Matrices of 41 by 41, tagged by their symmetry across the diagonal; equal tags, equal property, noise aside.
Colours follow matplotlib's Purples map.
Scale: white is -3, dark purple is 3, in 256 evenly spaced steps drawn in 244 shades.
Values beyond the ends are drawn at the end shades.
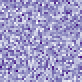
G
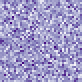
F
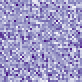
F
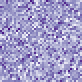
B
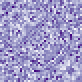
B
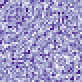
B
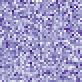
G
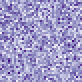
G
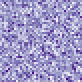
F
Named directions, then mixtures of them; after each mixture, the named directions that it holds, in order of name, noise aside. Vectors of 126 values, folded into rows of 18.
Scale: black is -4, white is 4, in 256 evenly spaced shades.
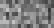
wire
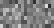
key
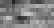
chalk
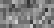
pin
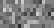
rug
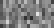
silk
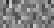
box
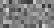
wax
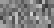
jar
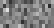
key, wax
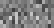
jar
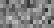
box, pin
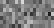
rug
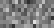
pin, rug, wax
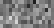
key, pin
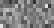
key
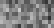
wire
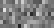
rug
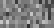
jar, silk, wire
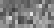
chalk, jar, pin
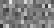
key, silk, wax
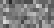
chalk, wax, wire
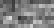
chalk, pin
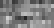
chalk, silk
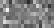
wax, wire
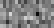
silk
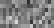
pin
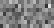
key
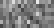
chalk, silk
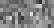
chalk, jar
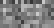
chalk, rug, wax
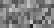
pin
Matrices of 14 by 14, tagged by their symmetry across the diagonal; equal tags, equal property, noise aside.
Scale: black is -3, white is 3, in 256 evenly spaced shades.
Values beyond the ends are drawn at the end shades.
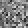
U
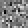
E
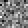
E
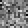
E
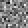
E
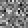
E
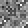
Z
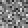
U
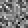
Z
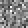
E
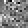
E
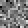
Z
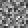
Z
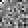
Z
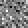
U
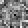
Z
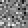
U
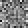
U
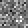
Z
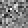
U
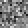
E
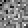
Z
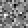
U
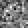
Z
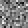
U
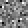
U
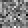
U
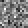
E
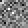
Z
